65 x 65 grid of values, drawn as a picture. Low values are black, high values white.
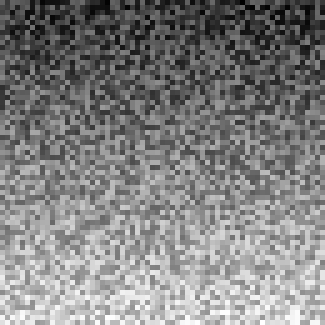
Values rise toward the bottom. No row or column stands out. Overall the values sit about 50% of the way up the scale. No regular stripes run through it.
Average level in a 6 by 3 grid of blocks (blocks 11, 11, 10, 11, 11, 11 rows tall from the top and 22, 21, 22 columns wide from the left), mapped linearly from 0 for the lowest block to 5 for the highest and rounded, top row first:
0 0 0
1 1 1
2 2 2
3 3 3
4 4 4
5 5 5
